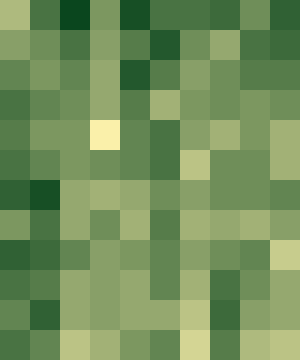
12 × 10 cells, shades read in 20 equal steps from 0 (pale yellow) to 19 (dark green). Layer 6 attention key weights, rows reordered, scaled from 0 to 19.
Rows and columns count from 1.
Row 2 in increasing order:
8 9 9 11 11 13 14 14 15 17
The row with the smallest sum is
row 12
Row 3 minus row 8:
2 -4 4 -3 10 0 2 3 6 4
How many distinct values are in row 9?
7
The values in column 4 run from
0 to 11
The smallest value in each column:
6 10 5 0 7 7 3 7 6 4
